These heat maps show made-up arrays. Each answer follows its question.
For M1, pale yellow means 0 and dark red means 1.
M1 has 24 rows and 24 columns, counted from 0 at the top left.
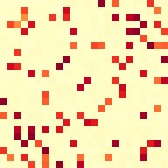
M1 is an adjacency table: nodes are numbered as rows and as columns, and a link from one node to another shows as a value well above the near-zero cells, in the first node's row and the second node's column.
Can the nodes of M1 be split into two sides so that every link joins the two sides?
no
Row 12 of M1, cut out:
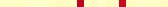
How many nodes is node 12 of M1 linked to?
2
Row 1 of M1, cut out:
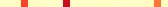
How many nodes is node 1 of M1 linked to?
3
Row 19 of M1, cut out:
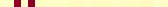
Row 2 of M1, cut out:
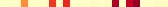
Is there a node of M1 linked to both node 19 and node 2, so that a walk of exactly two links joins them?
no
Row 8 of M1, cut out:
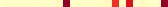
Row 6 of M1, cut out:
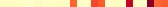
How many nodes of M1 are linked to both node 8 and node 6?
2
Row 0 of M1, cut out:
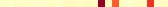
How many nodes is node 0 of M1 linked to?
3
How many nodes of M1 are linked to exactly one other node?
2
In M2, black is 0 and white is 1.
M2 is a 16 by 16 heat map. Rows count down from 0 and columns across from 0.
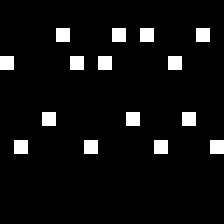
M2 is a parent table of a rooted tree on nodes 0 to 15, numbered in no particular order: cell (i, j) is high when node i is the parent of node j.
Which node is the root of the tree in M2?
2
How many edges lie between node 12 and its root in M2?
2
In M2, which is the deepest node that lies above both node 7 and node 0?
4
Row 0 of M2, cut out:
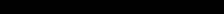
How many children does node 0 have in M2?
0
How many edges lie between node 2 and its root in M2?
0
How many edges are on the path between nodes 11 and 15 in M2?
2
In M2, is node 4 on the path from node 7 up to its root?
yes
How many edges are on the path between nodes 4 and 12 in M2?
1
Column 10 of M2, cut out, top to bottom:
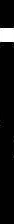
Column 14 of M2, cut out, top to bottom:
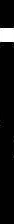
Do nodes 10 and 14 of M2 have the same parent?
yes
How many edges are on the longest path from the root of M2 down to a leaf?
2
